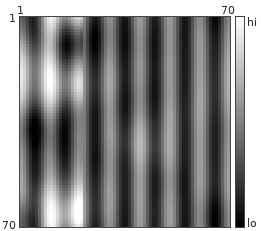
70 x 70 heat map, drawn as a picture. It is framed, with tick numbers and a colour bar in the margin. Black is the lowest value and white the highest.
A vertical seam about 30% of the way across splits the table, and the right part is calmer. Upright stripes repeat 7 times across the table. Overall the values sit about 40% of the way up the scale. There are no lone odd cells.
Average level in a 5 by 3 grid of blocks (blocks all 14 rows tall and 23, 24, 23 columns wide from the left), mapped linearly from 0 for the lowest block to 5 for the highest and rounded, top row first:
2 0 1
5 1 2
1 1 2
1 1 2
5 1 1
